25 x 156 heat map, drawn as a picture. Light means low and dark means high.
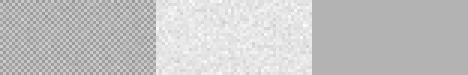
The table splits into one row of 3 panels. Panel 1,1: low, checkered. Panel 1,2: very low, fine-grained, faint in contrast. Panel 1,3: low, flat.
